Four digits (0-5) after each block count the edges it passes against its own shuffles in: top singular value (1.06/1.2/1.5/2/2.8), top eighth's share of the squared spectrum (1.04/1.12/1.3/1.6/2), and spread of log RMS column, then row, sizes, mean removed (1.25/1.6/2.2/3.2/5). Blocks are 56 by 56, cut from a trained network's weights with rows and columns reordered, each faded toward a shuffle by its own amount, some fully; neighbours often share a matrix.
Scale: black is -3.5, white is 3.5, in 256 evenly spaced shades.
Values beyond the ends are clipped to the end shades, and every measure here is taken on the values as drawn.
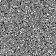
0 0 0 0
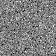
0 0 0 0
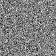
0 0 0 0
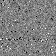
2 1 0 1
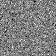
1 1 0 0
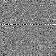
3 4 0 2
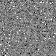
1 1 0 0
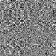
4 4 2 2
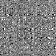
2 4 2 2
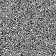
0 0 0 0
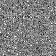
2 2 0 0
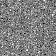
1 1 0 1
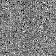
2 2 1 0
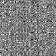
2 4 1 2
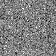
1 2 0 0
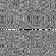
4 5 1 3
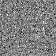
2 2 0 1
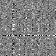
3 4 2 2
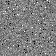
0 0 0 0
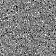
1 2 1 0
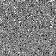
3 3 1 1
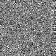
3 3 1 1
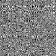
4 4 2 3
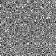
3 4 2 2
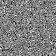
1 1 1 0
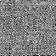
3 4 2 1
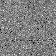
1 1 0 0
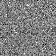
1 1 0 0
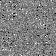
0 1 0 0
